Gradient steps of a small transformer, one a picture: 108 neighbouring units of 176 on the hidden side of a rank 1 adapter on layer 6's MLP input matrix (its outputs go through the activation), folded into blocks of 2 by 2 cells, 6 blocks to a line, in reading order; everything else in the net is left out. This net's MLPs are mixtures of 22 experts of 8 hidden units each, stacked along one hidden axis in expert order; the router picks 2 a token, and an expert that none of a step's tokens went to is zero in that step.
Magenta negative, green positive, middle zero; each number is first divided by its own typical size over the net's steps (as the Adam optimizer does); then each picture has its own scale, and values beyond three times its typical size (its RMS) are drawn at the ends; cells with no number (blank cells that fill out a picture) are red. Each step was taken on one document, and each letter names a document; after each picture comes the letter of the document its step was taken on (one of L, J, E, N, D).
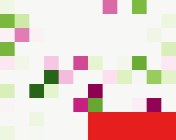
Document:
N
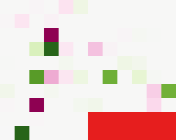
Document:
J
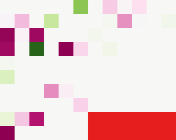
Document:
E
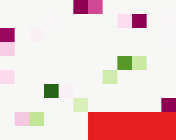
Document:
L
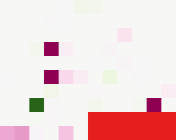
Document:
J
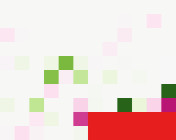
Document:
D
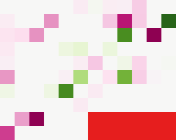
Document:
E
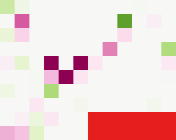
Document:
D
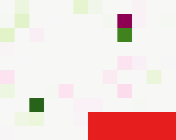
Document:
L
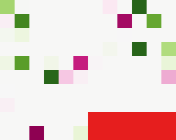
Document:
D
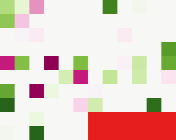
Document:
N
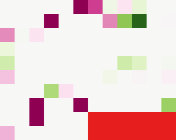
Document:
L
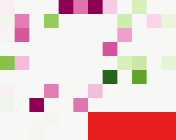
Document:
N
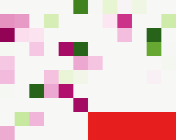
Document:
E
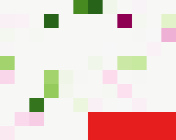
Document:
L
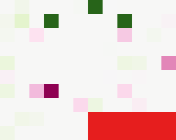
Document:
L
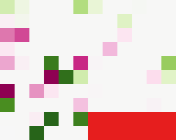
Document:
D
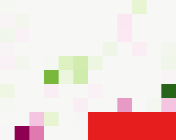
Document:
D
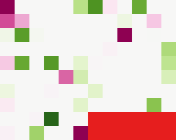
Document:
D
